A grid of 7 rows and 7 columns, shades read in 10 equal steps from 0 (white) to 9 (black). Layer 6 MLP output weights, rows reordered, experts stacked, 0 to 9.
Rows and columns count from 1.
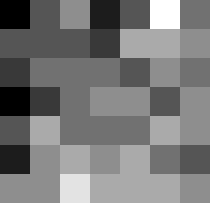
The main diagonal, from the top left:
9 6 5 4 5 5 4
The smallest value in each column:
4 3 1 3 3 0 4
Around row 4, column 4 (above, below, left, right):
5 5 5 4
